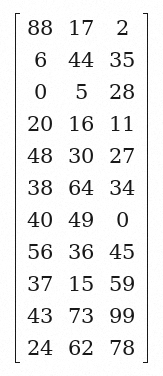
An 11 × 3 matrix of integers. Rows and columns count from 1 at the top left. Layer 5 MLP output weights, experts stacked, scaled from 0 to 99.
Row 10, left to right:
43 73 99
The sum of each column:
400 411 418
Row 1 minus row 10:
45 -56 -97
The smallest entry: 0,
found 2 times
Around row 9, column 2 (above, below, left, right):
36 73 37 59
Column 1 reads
88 6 0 20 48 38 40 56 37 43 24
